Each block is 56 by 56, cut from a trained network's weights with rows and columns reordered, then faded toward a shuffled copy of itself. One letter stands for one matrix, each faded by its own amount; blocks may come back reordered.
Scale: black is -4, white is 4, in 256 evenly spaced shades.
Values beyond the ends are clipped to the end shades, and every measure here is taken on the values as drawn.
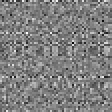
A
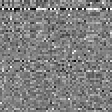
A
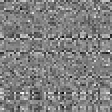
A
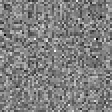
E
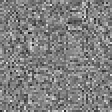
E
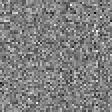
E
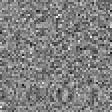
E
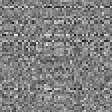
A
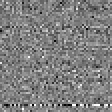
A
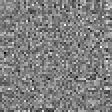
E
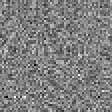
E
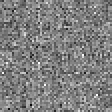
E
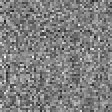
E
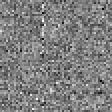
E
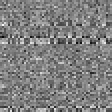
A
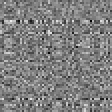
A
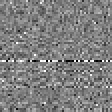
A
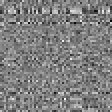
A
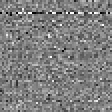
A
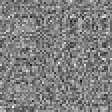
E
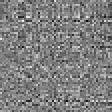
A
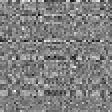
A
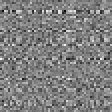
A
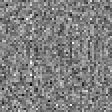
E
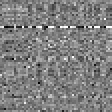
A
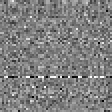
A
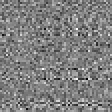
A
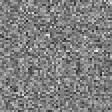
E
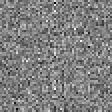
E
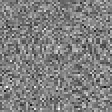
E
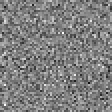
E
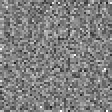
E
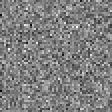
E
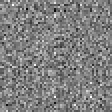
E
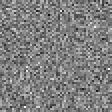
E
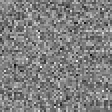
E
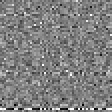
A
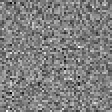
E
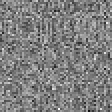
E
